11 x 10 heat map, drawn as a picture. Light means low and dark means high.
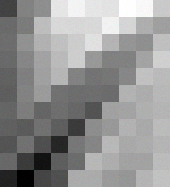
Calmest part: bottom right. Grain: diagonal, up to the right. Slope: up to the bottom left. Ninth with the highest average: bottom left.
